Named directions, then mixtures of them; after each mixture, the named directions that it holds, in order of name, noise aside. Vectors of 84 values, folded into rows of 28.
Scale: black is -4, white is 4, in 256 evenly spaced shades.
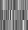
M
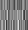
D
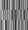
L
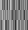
L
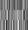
D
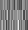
D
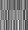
D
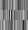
M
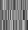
D, M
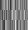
L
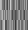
L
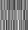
D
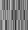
L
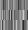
M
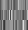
M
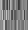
L, M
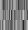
M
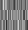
D, M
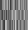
L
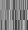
L, M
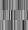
M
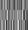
D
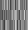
L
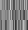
L, M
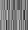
D, L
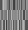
D, M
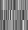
M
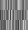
D, M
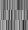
D, M
